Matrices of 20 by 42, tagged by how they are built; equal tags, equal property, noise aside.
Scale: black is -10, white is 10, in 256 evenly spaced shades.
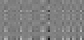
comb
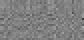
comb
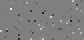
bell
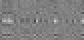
comb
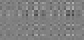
comb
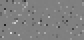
bell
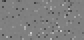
bell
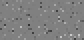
bell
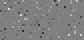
bell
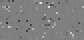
bell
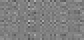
comb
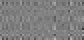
comb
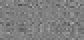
comb
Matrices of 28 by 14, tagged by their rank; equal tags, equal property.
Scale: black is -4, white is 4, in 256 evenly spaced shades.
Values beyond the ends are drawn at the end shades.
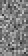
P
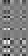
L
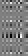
L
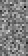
P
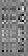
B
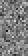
P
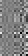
B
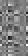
B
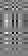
L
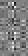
B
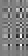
L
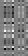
L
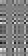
L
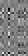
B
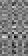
B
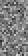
P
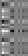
L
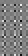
L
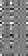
B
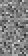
P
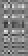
B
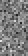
P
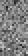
P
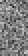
P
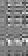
B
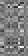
B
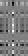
L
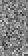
P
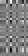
L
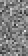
P
